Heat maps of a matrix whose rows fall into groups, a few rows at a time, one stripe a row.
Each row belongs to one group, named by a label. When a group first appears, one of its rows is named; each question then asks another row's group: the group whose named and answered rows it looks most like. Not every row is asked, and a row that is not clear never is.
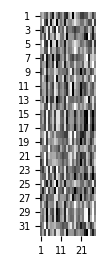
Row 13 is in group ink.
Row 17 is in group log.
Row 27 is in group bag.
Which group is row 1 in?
bag
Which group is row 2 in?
ink
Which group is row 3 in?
log
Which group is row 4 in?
log
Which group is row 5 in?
ink
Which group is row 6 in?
ink
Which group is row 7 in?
ink
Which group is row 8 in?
ink
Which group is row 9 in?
bag
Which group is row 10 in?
ink
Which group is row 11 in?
bag
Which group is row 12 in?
bag
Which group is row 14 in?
ink
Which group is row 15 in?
log
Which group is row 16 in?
log
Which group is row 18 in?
bag
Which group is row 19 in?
bag
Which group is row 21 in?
bag
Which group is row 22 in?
bag
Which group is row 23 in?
log
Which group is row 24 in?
log
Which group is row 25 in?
ink
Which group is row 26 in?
log
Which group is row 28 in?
ink
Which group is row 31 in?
bag
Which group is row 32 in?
log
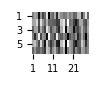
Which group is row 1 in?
ink
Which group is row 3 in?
bag
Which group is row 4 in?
log
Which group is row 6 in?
bag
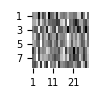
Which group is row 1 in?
ink
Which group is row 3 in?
log
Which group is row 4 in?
ink
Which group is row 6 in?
bag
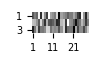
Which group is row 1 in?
log
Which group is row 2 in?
bag
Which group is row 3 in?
bag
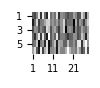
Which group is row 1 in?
log
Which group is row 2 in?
bag
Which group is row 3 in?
bag
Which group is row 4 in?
log
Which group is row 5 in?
ink
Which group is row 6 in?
ink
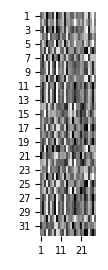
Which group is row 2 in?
ink
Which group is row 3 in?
ink
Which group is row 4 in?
ink
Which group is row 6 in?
log
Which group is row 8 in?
log
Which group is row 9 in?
log
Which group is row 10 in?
ink
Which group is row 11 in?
log
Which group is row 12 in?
log
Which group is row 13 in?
log
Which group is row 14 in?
bag
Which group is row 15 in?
bag
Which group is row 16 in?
bag
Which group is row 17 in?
log
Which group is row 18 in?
bag
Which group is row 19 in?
log
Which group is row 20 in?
ink
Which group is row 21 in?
bag
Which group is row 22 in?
bag
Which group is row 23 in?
ink
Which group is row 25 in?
log
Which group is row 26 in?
bag
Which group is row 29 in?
log
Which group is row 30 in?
ink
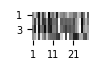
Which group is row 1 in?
ink
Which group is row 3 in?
ink
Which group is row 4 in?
bag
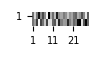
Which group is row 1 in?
ink
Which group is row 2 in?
log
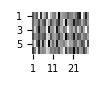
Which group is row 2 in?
bag
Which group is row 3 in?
ink
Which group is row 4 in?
bag
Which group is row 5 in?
ink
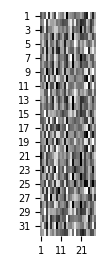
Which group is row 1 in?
log
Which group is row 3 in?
bag
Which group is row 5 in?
ink
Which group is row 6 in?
ink
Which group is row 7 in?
bag
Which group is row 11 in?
ink
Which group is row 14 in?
bag
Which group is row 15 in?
bag
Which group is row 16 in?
log
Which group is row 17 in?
ink
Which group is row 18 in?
log
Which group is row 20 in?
log
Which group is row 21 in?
bag
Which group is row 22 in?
bag
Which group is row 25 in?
log
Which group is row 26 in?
ink
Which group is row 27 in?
ink
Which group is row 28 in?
bag
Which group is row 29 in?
bag
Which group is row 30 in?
ink
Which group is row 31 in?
ink
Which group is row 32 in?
bag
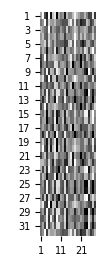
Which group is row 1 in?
ink
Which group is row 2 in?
bag
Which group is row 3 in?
ink
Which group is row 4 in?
ink
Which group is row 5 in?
bag
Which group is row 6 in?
ink
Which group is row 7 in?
bag
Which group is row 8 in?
bag
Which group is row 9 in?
log
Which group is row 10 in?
ink
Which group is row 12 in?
log
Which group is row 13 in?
log
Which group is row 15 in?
ink
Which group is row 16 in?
ink
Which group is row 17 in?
bag
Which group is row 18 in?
log
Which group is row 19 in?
ink
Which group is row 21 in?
bag
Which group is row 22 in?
bag
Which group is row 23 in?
ink
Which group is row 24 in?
ink
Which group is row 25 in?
log
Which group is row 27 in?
ink
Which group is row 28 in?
ink
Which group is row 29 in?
log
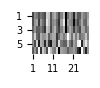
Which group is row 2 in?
bag
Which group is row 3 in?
bag
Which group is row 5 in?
ink
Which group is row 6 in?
log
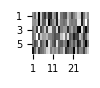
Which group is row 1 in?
ink
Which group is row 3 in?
log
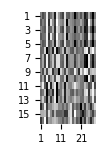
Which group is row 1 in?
log
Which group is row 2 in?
log
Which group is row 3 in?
log
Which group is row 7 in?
log
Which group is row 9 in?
ink
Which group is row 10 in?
log
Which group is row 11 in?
ink
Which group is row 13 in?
ink
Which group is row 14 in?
bag
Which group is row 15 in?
bag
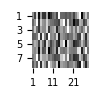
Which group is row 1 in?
ink
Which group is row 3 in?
ink
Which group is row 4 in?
log
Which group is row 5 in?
bag
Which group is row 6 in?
ink
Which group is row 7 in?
bag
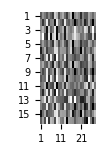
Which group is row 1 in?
bag
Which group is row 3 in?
ink
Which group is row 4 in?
ink
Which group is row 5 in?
bag
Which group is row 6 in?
bag
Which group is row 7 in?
log
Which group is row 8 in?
bag
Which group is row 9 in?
log
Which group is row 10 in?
log
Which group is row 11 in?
ink
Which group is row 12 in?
log
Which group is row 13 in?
bag
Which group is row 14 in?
log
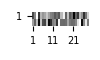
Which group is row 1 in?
bag
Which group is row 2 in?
ink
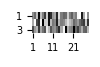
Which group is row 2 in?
ink
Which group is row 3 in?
bag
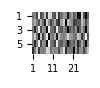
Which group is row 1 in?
log
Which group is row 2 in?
bag
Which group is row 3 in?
log
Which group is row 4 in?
ink
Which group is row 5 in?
log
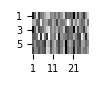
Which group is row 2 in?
ink
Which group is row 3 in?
bag
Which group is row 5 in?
bag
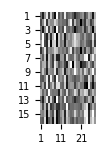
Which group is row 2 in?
bag
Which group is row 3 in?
log
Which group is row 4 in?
ink
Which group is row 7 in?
ink
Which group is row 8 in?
bag
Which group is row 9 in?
ink
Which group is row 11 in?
log
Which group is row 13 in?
log
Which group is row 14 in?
ink
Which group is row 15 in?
ink
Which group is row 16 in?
ink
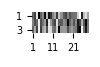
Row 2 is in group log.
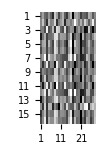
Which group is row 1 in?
bag
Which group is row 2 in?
ink
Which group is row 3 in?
log
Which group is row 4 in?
bag
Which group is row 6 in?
bag
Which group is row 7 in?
bag
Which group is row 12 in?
bag
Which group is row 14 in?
ink
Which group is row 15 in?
bag
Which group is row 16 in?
bag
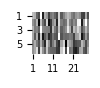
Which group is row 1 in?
ink
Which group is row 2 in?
ink
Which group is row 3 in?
ink
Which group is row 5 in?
bag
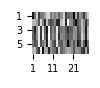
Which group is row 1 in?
bag
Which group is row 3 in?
log
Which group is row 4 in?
log
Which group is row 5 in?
log
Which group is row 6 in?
ink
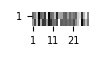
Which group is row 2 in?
ink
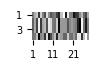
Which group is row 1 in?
bag
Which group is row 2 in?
log
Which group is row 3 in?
log
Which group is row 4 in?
ink
